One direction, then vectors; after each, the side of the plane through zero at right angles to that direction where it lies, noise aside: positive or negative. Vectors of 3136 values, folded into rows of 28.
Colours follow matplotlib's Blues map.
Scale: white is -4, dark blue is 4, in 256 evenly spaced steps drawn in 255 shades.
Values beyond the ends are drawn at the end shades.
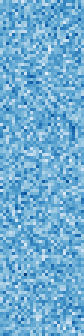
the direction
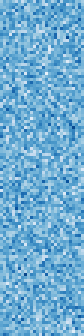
positive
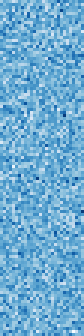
positive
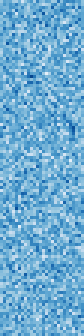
positive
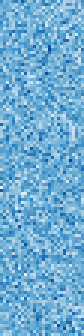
negative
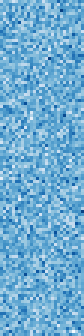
positive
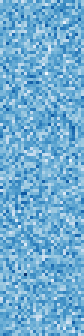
positive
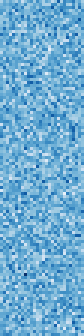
positive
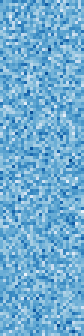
negative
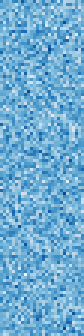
negative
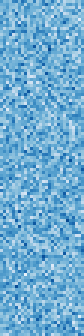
negative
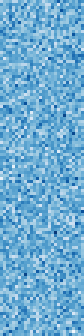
positive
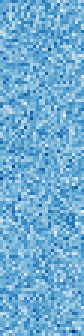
negative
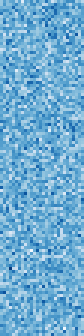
positive
